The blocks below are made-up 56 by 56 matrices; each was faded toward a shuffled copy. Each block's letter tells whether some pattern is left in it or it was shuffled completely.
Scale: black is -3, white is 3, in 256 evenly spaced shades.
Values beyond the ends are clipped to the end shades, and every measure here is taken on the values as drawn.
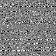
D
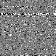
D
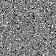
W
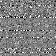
D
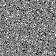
W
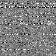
D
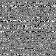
D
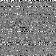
D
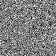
W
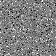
W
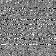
D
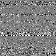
D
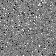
W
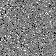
W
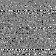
D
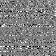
D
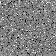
W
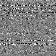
D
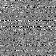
D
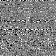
D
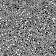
W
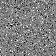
W
